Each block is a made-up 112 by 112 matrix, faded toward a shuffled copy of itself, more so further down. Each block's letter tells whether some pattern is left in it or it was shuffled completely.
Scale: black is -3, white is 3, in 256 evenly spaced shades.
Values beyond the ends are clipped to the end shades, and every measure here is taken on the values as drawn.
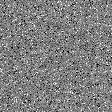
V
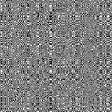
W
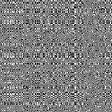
W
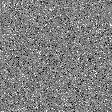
V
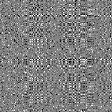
W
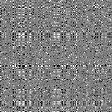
W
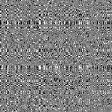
W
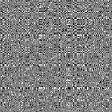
W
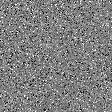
V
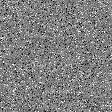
V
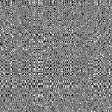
W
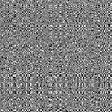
W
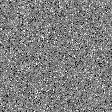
V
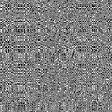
W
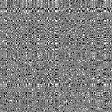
W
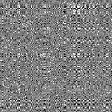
W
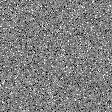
V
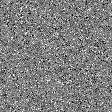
V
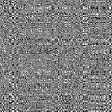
W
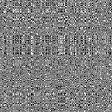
W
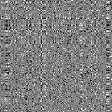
W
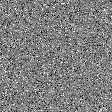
V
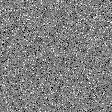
V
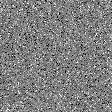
V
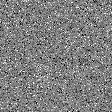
V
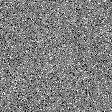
V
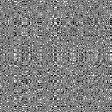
W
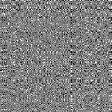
W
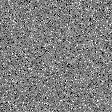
V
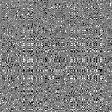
W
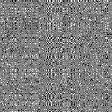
W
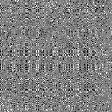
W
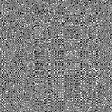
W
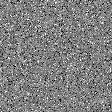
V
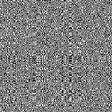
W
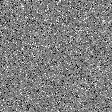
V
